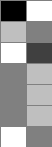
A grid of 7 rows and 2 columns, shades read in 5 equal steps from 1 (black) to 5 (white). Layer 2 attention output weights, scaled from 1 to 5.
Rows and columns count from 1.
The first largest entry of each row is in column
2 1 1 2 2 2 1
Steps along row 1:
up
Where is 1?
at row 1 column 1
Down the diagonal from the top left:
1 3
